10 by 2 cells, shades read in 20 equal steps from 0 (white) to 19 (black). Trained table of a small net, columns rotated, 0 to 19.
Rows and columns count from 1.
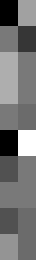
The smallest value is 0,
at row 6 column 2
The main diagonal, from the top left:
19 15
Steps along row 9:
down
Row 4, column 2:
10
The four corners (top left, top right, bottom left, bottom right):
19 7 8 11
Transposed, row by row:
19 10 6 6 10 19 13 10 13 8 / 7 15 10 10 11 0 10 10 11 11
